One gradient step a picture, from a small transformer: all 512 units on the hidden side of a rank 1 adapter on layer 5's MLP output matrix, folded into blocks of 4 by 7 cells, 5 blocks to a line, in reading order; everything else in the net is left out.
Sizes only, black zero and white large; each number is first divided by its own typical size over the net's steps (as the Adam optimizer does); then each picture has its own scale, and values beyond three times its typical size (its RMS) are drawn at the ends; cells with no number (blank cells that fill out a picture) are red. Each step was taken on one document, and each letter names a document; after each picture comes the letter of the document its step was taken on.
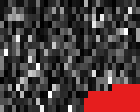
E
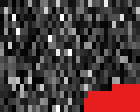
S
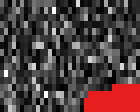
S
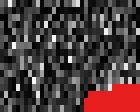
E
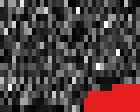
S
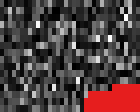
E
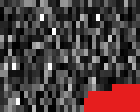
S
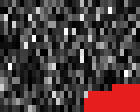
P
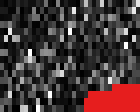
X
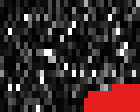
X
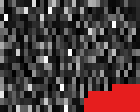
P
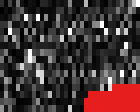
X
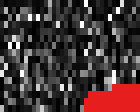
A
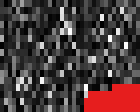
X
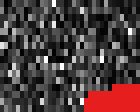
P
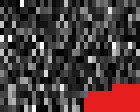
S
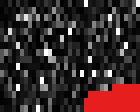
X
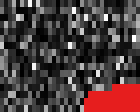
E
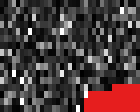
E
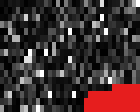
X
